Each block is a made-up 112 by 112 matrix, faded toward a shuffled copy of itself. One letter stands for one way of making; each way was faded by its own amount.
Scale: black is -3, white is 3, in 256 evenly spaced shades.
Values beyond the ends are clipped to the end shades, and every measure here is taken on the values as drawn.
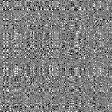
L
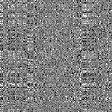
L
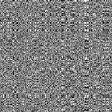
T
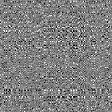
L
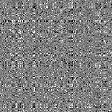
L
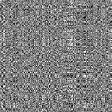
T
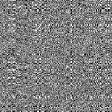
T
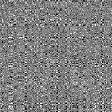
L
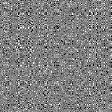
L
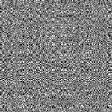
T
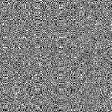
T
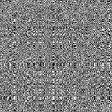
T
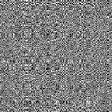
T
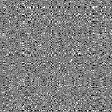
L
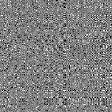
L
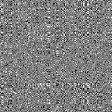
L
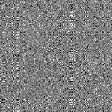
L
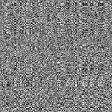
T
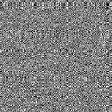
T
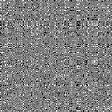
L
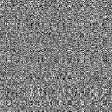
T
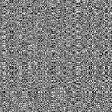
T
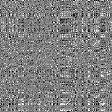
L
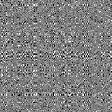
L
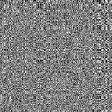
T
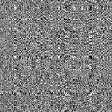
T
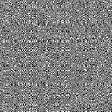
L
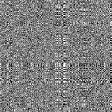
T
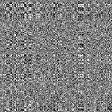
T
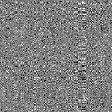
L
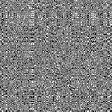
L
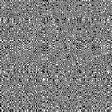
L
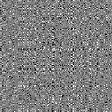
L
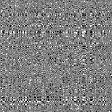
L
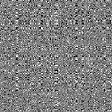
L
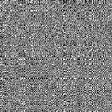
T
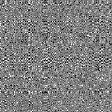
L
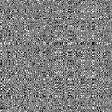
L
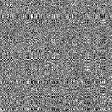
T
